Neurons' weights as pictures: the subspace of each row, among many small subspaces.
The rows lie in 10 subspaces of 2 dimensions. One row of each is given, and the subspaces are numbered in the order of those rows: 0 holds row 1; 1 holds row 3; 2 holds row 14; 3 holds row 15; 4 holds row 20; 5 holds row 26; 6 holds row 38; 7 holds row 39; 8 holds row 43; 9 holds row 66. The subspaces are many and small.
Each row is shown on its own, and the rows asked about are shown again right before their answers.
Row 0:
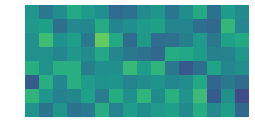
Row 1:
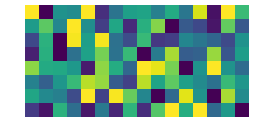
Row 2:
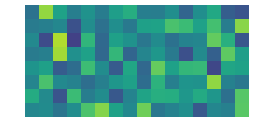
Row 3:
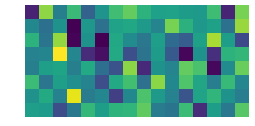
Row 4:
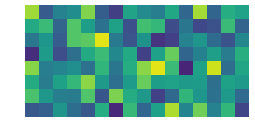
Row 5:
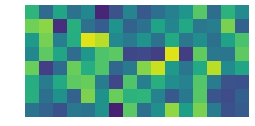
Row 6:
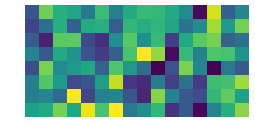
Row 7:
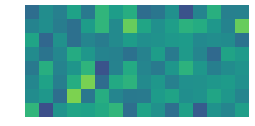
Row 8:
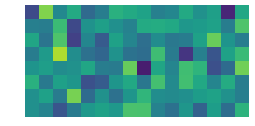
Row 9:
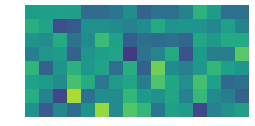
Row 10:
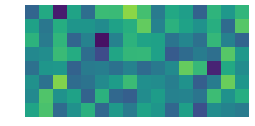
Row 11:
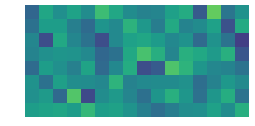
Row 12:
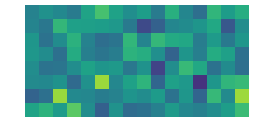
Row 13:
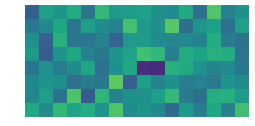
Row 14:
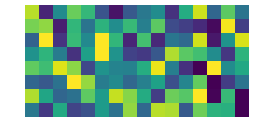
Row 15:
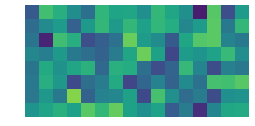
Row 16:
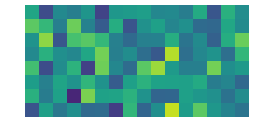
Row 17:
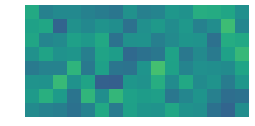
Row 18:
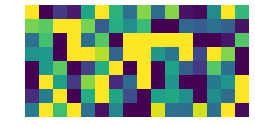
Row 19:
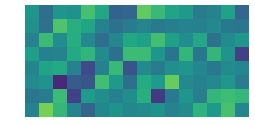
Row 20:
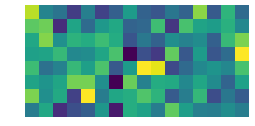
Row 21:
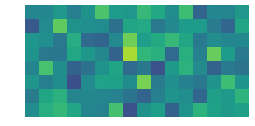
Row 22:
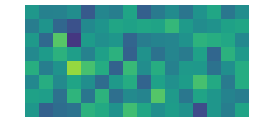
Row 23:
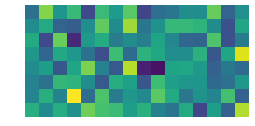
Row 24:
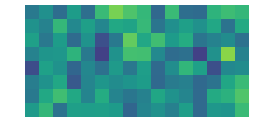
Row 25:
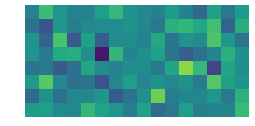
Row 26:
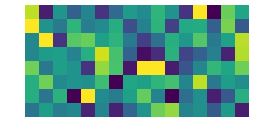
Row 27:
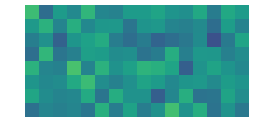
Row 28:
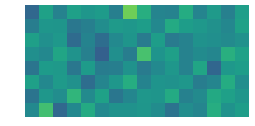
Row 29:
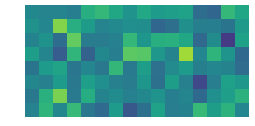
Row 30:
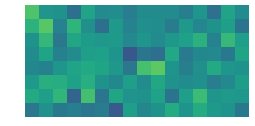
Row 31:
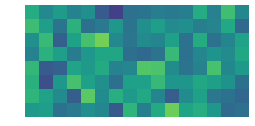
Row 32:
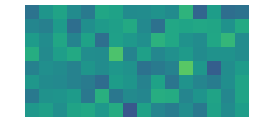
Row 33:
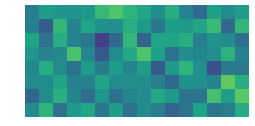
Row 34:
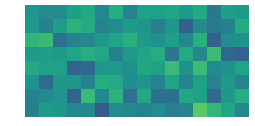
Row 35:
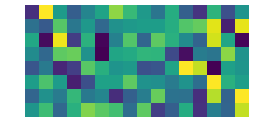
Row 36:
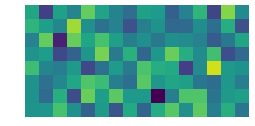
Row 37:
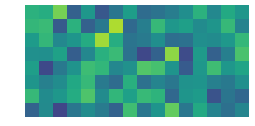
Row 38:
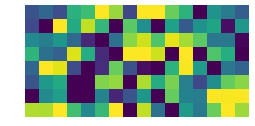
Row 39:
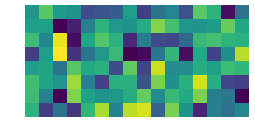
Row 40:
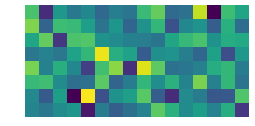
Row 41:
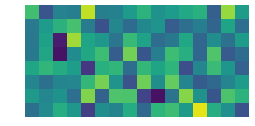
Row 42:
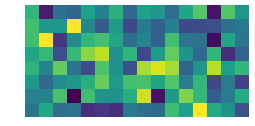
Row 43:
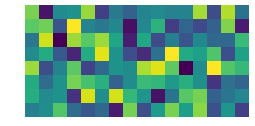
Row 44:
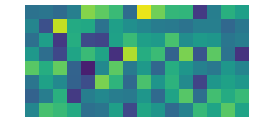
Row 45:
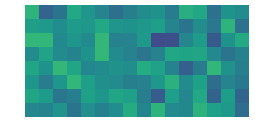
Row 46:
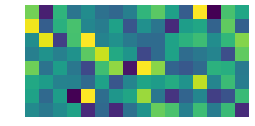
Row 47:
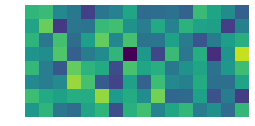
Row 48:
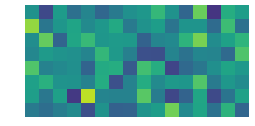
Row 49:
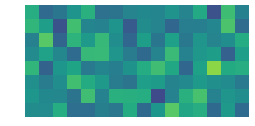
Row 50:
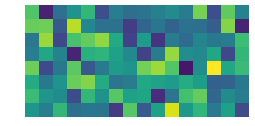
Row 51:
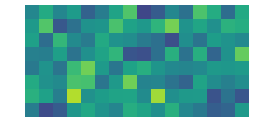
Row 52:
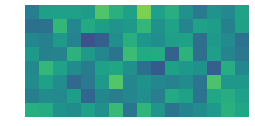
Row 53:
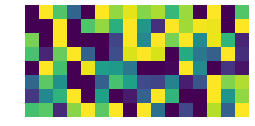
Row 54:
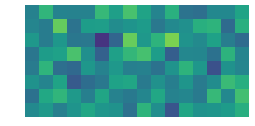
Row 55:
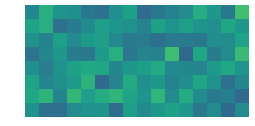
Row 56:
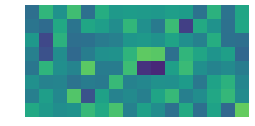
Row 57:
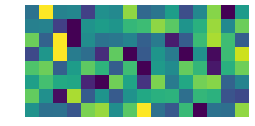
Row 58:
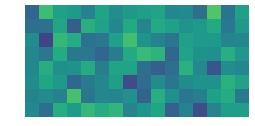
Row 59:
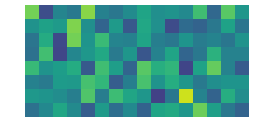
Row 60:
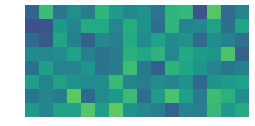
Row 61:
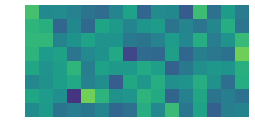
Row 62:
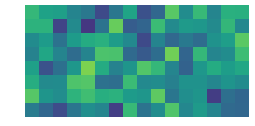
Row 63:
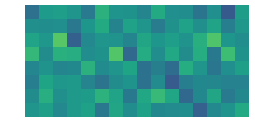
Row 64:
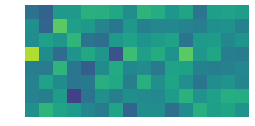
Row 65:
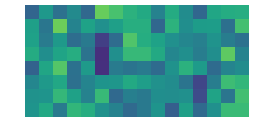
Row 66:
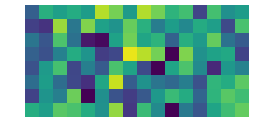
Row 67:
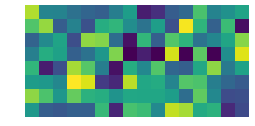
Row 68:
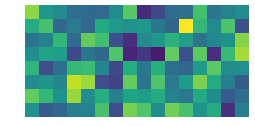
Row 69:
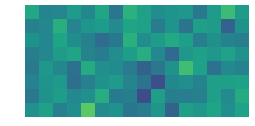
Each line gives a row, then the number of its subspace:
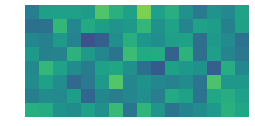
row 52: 9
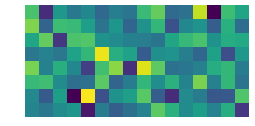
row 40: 5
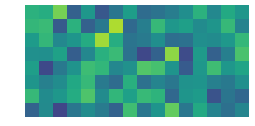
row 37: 6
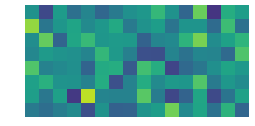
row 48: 5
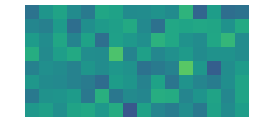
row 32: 0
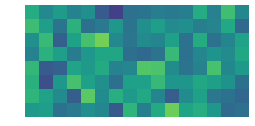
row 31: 9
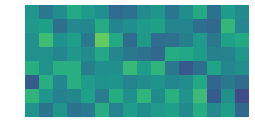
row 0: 2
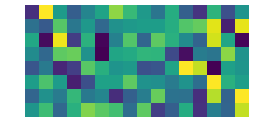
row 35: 2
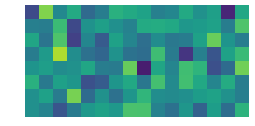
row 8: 1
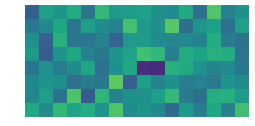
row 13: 4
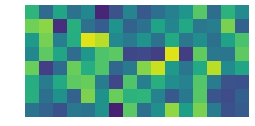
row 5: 9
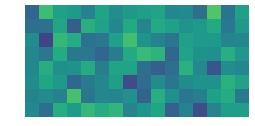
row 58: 3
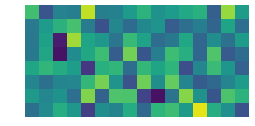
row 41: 0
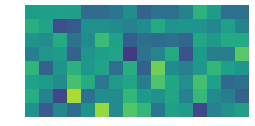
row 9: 7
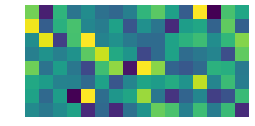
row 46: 5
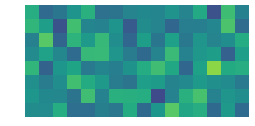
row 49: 8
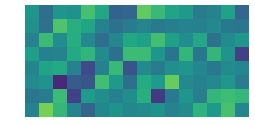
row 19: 6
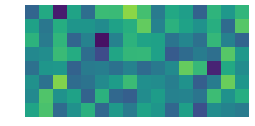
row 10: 1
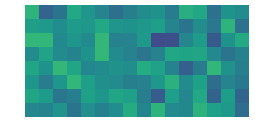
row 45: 2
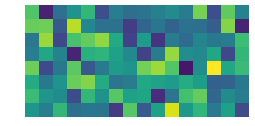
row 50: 8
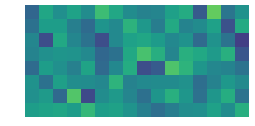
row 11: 5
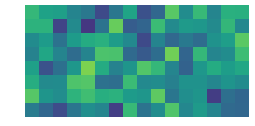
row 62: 6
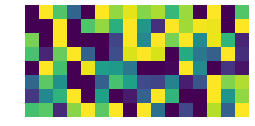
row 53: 8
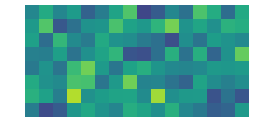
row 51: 6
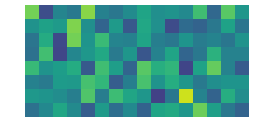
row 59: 0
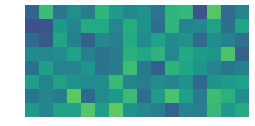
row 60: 5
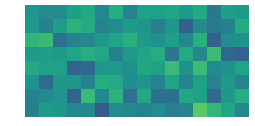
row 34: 3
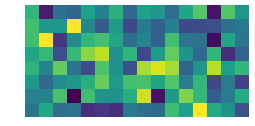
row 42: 3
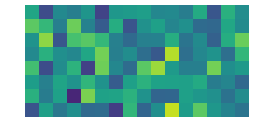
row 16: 9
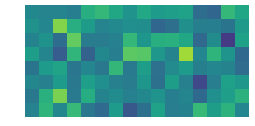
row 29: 7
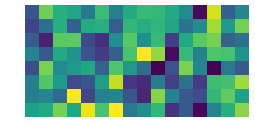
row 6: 3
